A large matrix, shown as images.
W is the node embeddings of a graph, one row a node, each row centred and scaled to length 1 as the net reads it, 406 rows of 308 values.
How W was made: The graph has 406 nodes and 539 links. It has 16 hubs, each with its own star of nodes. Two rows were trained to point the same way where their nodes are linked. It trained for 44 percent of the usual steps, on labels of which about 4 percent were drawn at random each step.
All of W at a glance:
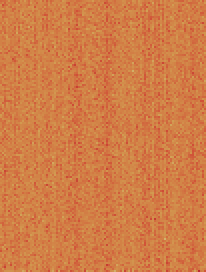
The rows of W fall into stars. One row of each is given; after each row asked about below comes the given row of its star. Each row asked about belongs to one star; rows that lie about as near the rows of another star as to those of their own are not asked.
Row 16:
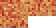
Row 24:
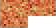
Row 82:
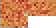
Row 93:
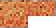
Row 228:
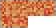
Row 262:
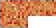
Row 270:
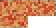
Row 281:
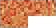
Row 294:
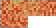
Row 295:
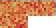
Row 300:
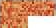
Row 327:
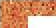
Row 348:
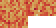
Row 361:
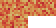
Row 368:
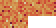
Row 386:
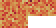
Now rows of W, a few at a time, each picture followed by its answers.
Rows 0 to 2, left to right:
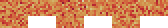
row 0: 270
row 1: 24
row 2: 82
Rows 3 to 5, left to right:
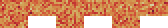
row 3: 262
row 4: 281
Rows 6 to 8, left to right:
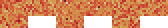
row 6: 300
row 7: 295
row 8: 82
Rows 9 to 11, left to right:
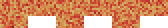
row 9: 386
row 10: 295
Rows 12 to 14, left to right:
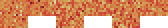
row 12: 348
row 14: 16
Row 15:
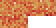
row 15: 270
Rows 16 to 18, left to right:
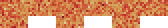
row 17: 82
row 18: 327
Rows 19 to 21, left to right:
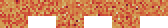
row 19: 228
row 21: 228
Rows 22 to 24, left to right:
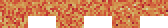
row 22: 262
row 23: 294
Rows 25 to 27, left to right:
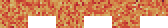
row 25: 386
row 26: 368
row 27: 24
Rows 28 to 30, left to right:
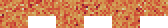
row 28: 24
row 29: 294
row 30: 348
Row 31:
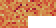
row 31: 24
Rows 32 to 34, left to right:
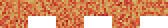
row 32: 368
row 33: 281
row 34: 281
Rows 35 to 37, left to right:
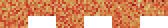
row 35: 294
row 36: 294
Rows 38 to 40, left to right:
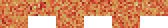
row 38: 294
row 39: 24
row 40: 24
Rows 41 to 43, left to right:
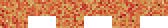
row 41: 368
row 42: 82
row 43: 82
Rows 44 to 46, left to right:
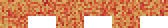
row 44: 93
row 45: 281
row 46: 327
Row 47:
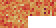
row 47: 24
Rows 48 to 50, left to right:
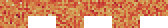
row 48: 262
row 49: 281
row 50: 82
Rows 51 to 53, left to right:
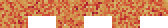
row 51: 327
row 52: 294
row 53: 348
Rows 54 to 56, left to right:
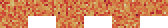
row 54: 386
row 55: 327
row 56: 368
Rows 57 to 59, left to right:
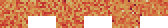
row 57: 361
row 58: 386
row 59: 93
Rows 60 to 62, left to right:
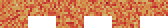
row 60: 294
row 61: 16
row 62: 361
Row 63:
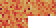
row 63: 361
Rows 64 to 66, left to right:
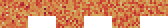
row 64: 24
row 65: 368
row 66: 270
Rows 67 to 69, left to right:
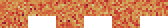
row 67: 294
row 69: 24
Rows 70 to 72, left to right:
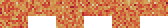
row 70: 300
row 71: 228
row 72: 294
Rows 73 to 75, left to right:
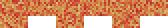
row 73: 262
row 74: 228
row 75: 16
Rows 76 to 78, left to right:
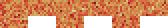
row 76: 294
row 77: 348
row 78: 386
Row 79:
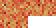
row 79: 262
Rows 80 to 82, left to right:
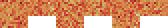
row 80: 295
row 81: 294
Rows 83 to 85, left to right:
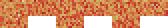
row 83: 93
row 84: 270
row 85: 361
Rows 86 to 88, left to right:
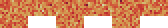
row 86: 386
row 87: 327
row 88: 82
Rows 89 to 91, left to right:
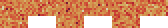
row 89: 16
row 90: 327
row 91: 24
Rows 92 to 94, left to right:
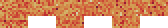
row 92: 228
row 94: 270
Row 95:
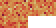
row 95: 24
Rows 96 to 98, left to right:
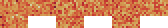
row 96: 368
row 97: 93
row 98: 300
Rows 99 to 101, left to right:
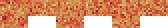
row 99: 281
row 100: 294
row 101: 82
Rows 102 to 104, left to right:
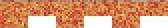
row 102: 24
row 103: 93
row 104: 361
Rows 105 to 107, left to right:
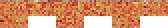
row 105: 294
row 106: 281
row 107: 82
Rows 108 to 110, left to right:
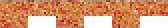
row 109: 361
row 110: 368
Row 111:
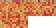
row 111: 228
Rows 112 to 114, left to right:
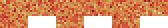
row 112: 24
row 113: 300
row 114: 24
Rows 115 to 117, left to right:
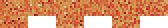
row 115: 294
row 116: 93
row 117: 348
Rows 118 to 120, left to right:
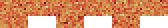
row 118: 228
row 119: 262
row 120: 361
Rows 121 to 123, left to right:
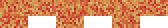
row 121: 228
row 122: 348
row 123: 327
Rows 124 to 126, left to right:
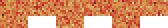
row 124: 361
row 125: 368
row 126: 262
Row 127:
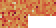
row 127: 270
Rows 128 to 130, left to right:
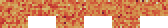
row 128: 93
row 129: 262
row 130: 386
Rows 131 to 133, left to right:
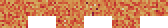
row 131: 228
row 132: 294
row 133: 361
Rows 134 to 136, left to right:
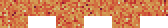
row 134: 270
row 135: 24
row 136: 228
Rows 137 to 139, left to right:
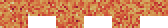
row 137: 327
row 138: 368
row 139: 270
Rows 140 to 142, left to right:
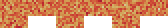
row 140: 327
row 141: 16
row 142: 295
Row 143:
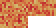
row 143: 300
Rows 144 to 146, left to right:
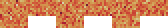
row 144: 93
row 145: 228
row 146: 82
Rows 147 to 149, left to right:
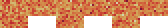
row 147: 386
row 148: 361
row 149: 361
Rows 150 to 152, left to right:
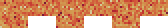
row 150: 228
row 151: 262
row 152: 262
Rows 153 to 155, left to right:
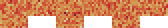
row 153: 82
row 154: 93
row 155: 327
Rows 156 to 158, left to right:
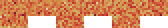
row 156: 270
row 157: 348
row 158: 361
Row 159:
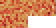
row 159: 361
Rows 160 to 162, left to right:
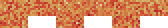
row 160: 361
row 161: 295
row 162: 270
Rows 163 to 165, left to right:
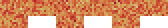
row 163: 16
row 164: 16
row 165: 82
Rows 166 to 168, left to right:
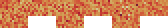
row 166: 16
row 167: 368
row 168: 348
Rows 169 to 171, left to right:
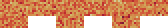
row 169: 386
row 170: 281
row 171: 262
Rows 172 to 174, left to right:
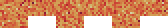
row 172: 24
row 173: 348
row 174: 82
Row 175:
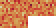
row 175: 327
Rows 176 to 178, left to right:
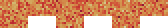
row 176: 368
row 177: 262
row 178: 368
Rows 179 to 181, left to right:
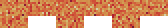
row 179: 270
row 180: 16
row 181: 361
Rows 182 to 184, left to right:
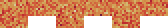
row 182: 93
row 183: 24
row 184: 295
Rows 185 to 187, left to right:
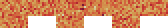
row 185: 327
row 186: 262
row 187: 281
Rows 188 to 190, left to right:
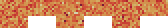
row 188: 24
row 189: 82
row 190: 24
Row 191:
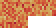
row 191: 16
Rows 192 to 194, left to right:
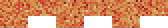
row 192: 368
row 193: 281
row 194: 24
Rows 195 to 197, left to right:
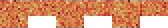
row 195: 16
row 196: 327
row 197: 93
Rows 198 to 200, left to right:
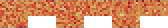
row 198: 294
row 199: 327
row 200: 386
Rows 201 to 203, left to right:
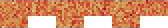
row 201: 348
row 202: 228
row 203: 93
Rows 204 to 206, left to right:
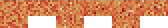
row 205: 270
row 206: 348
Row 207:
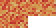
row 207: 386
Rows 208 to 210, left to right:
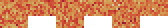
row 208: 93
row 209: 300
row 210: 16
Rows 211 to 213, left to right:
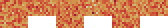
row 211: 300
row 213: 361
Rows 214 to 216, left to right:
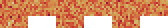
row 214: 300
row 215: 16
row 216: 300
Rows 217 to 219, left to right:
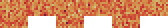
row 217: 348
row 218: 368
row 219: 16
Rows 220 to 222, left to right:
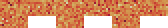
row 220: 281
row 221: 327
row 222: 300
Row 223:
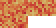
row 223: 294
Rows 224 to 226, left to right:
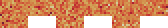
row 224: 361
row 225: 368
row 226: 368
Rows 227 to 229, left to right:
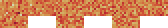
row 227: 368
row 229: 228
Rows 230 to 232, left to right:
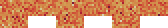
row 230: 16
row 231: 93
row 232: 93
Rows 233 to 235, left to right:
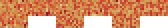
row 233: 93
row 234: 368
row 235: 281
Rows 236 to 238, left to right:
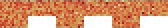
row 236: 361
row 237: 82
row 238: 16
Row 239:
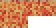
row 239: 348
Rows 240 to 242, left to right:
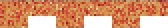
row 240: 82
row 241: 16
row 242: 294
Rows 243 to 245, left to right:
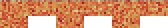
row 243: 386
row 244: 281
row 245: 281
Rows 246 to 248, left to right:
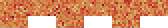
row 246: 228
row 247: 16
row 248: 262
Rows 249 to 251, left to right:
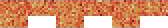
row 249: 82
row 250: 348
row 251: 228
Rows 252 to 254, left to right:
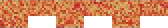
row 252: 368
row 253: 368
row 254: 93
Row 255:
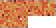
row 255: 300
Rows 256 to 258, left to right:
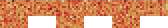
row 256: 281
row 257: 262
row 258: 281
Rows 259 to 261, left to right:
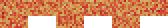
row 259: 295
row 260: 270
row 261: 294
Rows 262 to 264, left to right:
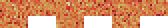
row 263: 327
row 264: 262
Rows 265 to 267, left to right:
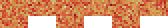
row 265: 386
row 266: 281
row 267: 24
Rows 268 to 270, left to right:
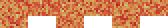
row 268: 93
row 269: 294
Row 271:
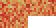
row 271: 294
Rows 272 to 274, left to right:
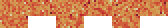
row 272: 386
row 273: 348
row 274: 24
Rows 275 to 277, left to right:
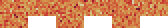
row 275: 361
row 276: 24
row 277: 262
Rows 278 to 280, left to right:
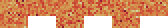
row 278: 93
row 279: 368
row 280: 270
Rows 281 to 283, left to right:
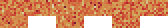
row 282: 262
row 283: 281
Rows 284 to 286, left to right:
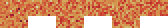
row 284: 82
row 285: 361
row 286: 93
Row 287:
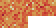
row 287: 348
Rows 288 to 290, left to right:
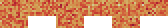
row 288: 228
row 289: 270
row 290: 294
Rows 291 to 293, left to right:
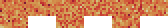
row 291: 300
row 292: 228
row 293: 262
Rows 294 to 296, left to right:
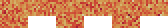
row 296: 262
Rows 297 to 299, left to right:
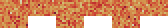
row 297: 262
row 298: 93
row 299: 16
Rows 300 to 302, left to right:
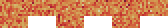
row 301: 24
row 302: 281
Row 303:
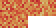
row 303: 16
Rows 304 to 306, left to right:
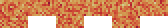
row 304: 228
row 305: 294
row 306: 386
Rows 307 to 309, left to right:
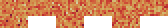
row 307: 361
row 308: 262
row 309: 16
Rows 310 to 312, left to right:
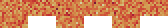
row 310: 348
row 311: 327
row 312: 16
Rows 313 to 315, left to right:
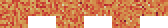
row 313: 361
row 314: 300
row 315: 24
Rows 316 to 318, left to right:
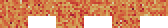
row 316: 262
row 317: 262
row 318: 294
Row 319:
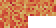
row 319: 24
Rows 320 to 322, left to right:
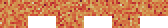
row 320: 295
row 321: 24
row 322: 361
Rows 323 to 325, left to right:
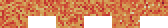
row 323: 24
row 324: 300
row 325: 82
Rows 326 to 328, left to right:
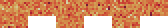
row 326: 295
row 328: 16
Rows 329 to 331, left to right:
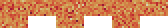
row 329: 16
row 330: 228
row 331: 16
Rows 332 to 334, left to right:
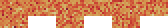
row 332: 16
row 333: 294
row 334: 295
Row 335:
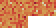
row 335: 295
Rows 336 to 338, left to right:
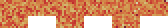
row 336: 24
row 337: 262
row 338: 368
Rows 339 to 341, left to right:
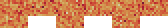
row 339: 82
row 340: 262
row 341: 294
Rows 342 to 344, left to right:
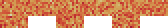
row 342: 361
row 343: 270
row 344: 327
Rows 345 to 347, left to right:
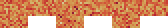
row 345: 82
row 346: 294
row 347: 262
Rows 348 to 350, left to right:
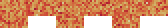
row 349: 228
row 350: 24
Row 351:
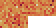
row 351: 228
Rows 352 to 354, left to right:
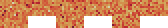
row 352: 348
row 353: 262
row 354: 361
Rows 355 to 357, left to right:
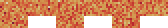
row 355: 228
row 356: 294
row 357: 281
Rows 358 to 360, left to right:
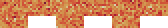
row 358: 228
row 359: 228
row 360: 262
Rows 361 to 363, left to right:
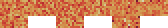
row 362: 16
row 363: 386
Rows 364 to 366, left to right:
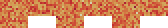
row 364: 300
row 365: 82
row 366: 361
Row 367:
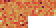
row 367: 295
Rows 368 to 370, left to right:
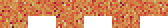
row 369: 361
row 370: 281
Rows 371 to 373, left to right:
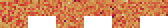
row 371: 228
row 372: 300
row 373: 361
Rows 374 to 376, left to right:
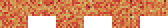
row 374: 386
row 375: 361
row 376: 281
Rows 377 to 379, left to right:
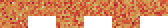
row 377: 295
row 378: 82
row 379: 294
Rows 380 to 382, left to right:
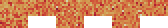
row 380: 361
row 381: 16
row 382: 327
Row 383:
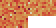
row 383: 361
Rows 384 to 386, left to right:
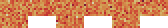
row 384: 348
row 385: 281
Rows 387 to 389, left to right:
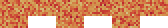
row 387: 16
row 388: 294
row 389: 93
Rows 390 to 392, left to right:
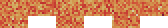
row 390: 368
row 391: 294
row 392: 270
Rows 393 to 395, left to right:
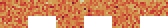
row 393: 300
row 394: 386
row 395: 270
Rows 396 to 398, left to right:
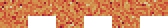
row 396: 228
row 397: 368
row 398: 368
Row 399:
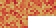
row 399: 24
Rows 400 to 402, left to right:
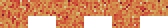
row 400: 262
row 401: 281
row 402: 281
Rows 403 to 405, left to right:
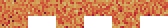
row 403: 300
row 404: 270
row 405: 93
